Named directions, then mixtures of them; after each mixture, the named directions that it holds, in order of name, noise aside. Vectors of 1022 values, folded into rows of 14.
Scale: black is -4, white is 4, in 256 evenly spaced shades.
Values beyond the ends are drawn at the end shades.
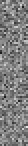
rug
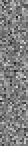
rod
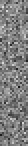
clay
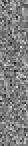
rod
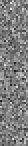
rod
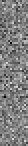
rod, rug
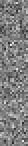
clay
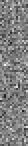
rod, rug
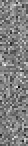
clay, rod, rug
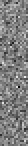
clay, rod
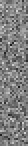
clay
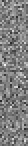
clay, rod, rug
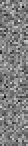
rug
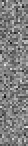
rod, rug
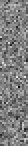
clay, rod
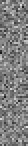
rug
